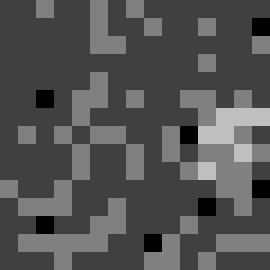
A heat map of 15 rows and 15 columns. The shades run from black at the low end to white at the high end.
Values change most from cell to cell in the middle right. The top left is the smoothest part. The middle right is the ninth with the highest average. No single row or column stands out from its neighbours. On average the colour sits 30% of the way up the scale. An odd patch, higher than its surroundings, sits in the middle right.
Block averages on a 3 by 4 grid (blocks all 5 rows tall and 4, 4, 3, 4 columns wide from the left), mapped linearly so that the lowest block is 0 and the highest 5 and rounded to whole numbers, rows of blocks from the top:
0100 | 0215 | 2111
